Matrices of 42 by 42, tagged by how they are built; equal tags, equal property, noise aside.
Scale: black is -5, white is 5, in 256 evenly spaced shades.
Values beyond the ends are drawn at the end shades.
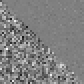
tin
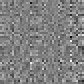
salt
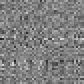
salt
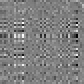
salt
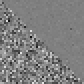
tin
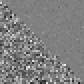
tin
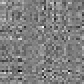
salt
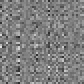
salt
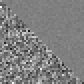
tin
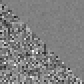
tin
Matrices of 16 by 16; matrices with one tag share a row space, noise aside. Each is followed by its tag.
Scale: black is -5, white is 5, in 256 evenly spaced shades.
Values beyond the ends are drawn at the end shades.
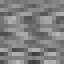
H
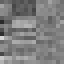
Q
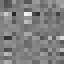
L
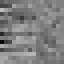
Q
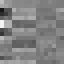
Q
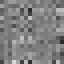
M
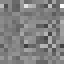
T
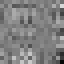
M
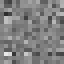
L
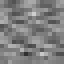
H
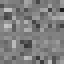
L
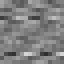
H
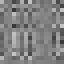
M
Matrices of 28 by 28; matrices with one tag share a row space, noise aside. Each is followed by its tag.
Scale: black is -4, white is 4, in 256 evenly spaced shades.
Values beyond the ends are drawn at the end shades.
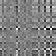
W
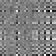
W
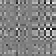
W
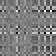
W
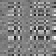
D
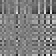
W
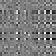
W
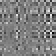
W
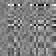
D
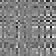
W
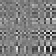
W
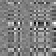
D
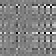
W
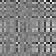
W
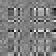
D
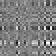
W
